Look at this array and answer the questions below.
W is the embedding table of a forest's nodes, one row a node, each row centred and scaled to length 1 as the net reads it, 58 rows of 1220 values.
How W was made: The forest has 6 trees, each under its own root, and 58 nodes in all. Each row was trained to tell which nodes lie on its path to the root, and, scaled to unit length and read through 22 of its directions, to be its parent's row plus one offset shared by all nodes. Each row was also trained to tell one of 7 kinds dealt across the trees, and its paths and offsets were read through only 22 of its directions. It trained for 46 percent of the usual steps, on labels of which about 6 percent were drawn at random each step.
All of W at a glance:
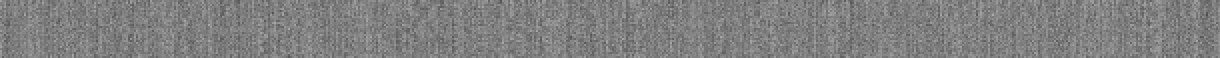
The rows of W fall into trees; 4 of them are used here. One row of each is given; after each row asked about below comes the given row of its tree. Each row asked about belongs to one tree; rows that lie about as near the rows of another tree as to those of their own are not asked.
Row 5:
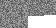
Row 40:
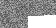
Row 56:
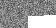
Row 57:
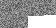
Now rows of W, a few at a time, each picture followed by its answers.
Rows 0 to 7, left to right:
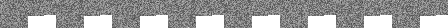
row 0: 57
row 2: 57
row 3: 57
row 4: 5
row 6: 56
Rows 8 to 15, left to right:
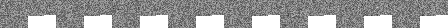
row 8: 56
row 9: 56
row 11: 57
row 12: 57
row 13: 56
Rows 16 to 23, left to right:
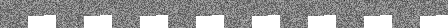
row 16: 56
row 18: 57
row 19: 40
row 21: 40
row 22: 57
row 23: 56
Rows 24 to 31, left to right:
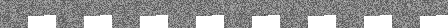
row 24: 56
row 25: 40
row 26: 40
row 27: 5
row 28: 5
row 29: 40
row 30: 40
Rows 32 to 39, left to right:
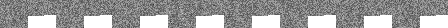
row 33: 40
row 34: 5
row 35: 57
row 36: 57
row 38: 57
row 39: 57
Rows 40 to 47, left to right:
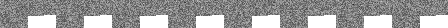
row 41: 57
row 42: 40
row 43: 40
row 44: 57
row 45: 40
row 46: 57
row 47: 40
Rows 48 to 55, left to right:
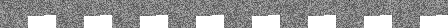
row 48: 57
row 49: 40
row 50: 40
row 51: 40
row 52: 40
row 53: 56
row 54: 57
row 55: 56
